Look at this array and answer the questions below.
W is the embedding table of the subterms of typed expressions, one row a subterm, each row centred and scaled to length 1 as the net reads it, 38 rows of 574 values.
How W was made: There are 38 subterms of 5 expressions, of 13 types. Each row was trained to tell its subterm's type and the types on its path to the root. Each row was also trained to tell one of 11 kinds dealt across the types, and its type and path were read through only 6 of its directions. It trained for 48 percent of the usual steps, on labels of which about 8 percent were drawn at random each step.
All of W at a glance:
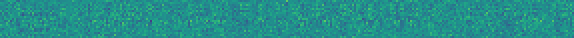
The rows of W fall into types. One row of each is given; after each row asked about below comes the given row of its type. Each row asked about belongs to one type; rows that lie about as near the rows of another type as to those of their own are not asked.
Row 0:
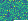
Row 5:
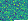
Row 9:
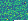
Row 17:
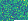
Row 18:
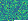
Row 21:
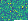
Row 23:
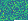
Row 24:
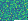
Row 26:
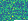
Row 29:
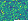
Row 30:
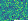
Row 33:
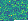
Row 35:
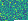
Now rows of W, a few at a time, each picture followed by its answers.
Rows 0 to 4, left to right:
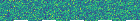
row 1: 23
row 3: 17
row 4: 9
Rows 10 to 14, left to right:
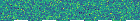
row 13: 9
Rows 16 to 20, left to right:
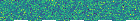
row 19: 18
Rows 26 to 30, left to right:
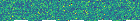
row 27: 23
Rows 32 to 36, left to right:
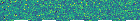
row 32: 17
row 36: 9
